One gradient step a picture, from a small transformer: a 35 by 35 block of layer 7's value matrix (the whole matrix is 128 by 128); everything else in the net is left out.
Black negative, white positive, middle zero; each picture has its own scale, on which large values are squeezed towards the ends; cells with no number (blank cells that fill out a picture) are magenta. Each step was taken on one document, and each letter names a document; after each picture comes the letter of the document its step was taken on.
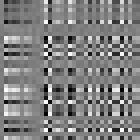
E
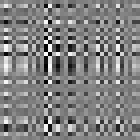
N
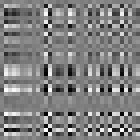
E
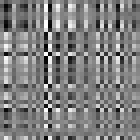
N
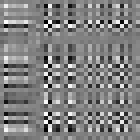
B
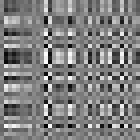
E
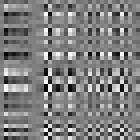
E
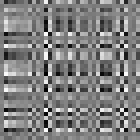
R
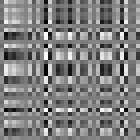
R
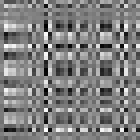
R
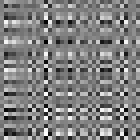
R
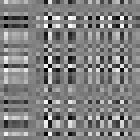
B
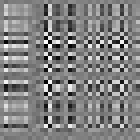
B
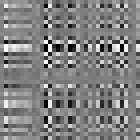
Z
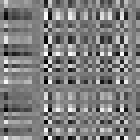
Z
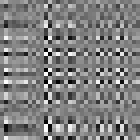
N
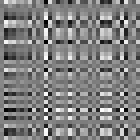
R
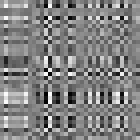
B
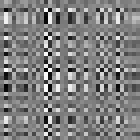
N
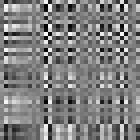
Z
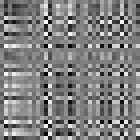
Z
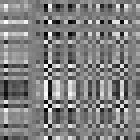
B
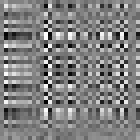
Z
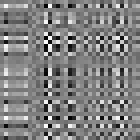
B
